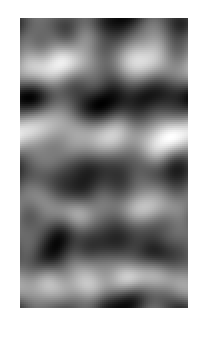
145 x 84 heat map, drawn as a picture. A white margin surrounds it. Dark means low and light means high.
The ninth with the highest average is the middle right. The top middle is the ninth with the lowest average. Stripes running across repeat 4 times from top to bottom. The texture varies smoothly and slowly.
